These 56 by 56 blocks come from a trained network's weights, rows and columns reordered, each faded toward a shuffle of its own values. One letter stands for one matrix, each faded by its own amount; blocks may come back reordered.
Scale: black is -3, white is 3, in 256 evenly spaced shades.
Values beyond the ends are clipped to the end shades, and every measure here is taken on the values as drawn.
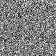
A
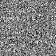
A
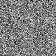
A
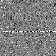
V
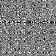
V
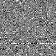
V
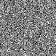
A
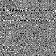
V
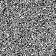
A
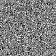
A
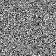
A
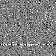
V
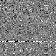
V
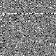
V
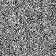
A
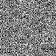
A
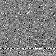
V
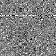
V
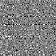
V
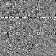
V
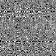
V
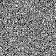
A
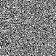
A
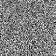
A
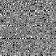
V
